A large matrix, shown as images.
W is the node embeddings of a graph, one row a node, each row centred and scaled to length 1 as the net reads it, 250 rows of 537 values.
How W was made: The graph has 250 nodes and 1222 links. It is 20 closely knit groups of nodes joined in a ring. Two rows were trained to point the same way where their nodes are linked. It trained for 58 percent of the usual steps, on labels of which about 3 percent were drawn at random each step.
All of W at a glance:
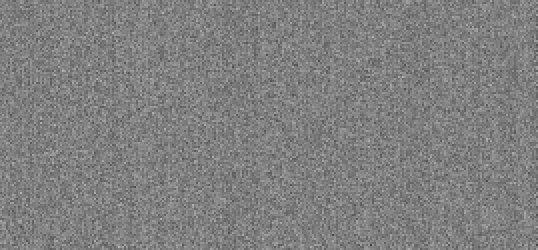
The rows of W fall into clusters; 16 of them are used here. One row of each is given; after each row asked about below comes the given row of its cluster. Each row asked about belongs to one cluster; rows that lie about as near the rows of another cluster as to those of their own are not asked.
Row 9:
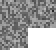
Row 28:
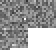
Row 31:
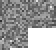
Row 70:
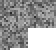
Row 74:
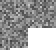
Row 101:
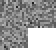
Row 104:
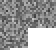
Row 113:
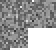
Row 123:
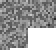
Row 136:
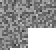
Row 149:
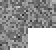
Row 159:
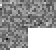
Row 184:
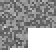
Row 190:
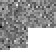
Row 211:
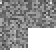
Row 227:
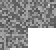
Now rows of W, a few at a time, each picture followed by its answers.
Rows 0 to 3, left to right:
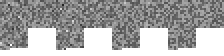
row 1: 31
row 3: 74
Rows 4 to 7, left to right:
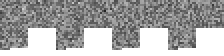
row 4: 28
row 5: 149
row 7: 101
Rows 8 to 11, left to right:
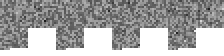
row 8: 136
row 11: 70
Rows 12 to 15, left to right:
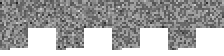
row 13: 227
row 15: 28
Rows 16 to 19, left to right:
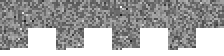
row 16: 113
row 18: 70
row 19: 31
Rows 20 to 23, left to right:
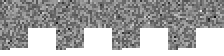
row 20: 31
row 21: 123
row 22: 74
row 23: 211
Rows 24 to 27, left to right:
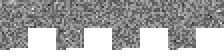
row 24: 159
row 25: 211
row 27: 184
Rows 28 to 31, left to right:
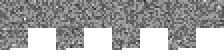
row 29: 9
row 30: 113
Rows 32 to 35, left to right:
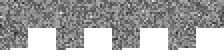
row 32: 190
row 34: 190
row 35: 31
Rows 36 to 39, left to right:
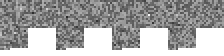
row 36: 136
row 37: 159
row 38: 113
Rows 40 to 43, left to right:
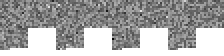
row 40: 227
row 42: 136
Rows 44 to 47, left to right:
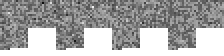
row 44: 211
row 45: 70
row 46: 101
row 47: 70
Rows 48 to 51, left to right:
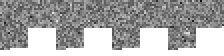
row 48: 190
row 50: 113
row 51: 159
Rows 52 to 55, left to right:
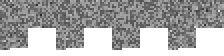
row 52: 28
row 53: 74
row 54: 113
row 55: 70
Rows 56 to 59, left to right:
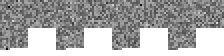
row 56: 74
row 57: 9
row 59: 28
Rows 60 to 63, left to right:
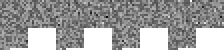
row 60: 227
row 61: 101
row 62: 211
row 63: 113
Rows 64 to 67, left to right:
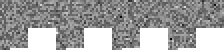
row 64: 31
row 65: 211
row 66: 104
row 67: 227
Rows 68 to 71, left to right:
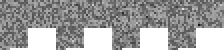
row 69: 9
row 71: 70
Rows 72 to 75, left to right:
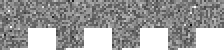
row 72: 104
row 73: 184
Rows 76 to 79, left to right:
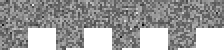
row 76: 184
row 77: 101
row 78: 70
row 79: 123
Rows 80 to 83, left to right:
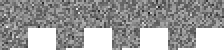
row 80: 184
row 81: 123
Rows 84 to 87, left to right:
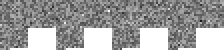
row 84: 74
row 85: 184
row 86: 136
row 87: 31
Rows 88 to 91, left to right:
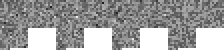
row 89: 211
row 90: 211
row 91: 136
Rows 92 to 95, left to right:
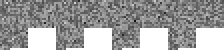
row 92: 70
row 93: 113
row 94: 149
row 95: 211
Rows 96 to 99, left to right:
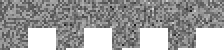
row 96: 31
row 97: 123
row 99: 190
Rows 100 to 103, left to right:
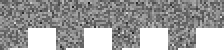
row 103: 123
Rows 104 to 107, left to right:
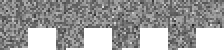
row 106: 190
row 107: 70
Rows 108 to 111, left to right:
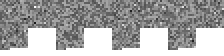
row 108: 28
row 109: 149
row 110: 31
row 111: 28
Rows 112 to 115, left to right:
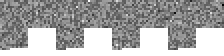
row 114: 74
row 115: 113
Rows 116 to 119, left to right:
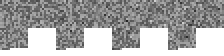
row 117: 104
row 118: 184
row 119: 149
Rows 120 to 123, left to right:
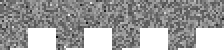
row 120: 101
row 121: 159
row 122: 104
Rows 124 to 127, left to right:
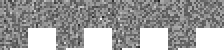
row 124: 136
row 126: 31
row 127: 104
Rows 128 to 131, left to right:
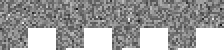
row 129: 9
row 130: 9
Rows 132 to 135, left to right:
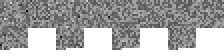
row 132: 9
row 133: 104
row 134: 28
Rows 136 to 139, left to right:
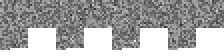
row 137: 9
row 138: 149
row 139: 74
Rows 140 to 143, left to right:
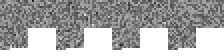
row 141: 123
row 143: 159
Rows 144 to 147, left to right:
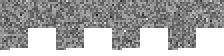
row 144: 227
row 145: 28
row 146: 74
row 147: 190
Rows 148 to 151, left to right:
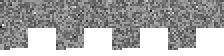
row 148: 101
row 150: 136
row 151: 159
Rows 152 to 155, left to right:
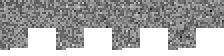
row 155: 149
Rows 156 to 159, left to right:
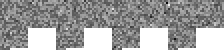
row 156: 31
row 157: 104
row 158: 159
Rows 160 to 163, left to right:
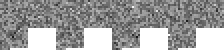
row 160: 149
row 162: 28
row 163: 104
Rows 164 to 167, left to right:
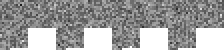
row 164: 74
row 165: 9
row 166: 101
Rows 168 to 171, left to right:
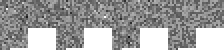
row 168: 149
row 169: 70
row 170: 184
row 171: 136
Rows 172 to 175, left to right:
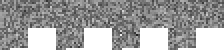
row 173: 123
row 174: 190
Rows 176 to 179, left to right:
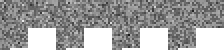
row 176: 31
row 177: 159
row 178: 136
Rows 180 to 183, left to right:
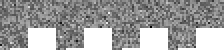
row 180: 70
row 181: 190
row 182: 28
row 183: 113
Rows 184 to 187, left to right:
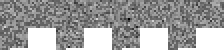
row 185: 101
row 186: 9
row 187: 113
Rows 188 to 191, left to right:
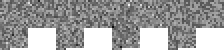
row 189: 104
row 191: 113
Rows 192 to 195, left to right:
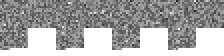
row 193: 101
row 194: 227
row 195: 104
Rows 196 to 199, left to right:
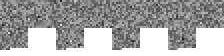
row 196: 159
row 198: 184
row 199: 184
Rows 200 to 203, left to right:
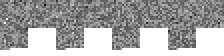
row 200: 227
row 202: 9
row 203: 184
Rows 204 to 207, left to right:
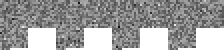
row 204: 211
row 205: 74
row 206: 101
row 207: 31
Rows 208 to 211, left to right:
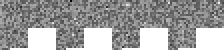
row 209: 136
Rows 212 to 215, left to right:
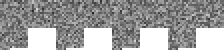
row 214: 190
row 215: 211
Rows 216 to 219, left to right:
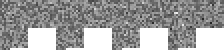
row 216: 31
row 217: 9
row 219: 211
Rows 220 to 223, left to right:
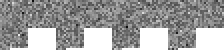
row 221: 190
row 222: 190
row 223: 123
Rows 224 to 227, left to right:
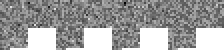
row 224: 28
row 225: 9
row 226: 123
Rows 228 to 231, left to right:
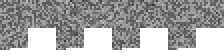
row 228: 123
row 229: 190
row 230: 113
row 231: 28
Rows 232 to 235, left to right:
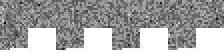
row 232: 190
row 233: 113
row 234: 136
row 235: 74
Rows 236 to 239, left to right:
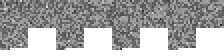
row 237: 31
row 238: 70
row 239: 31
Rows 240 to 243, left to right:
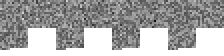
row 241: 184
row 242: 190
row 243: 123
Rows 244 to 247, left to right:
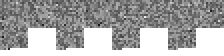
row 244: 70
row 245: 70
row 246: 211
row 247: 74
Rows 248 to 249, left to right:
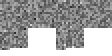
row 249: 74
